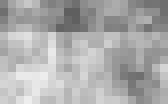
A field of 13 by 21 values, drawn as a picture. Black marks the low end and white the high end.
A horizontal seam about 30% of the way down splits the table, and the bottom part is higher. The top middle is the ninth with the lowest average. On average the colour sits 70% of the way up the scale. The ninth with the highest average is the bottom left. The halves do not mirror each other.
